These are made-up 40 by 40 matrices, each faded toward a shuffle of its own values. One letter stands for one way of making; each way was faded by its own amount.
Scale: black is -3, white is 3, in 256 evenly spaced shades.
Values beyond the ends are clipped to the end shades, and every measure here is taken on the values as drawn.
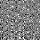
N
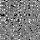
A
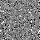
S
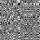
N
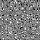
A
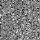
S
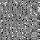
A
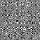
N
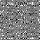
A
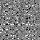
A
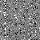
S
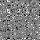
A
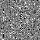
S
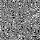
S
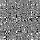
A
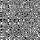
N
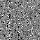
S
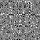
A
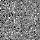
S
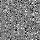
S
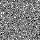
S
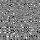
A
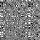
N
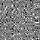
A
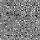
N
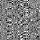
N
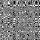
N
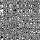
A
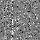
S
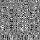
N
